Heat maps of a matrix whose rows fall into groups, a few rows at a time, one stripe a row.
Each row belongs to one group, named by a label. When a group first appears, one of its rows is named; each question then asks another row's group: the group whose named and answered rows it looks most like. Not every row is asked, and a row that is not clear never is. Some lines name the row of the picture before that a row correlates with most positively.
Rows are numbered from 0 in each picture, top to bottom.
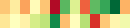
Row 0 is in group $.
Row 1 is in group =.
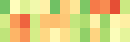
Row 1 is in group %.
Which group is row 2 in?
%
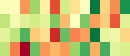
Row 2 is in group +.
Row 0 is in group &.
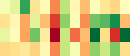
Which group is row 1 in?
$
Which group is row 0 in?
+
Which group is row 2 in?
&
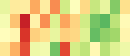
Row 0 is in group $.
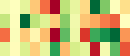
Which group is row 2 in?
$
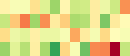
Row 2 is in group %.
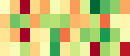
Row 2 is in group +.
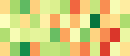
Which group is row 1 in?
&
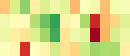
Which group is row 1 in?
=
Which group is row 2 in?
=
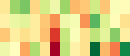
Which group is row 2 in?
$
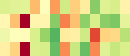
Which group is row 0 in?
+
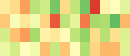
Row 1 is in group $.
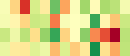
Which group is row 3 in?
&
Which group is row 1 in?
&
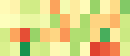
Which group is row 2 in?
%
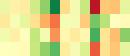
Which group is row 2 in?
&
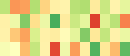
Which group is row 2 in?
%
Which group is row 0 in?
%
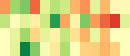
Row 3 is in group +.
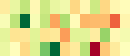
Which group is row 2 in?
%
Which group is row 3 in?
=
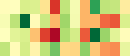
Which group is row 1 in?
+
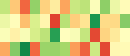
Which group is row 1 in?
&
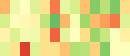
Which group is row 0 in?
$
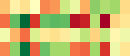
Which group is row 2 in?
%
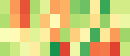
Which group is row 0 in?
%
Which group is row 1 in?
%
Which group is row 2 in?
&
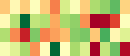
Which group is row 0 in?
$
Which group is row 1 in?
+
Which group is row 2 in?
%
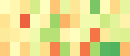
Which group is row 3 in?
$
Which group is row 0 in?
&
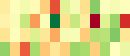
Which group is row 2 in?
$
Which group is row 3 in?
%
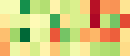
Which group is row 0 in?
+
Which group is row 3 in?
$
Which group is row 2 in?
+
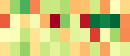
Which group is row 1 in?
$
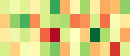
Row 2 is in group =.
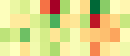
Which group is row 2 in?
+
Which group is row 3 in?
=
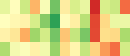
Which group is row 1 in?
=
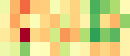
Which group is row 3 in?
+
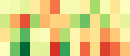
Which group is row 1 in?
%
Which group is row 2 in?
+
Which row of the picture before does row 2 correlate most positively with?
3
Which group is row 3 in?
+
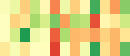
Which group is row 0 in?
&
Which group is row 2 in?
+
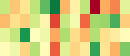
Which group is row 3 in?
&
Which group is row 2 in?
+
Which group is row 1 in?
$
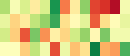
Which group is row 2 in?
%
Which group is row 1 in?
=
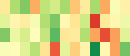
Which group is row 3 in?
&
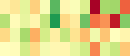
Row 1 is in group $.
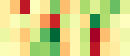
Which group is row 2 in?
=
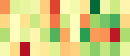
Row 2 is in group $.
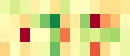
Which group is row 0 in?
+
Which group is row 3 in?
=
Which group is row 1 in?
=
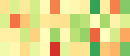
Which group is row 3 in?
&
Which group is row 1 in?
%
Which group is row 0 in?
&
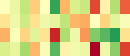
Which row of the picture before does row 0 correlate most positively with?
2
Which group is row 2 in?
$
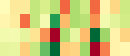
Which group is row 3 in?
=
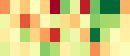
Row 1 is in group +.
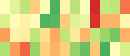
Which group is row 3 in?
%
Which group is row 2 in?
$
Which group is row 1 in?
=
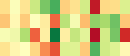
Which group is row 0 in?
=
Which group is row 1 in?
$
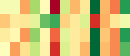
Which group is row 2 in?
&
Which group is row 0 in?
&
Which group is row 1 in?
=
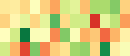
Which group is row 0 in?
$
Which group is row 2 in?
+
